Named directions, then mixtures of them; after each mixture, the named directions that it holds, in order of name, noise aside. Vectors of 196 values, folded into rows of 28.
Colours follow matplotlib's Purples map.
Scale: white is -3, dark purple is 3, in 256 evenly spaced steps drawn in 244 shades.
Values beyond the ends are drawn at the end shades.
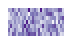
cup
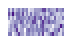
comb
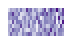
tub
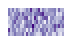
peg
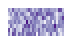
cup, peg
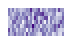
peg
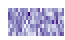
cup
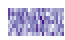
comb, cup, tub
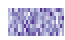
comb, cup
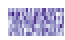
comb, peg, tub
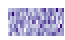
comb, peg, tub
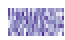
comb, peg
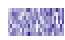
cup, tub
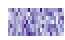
cup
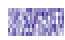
cup, peg, tub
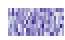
comb, cup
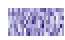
comb, cup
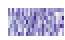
comb, cup, peg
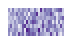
comb, cup
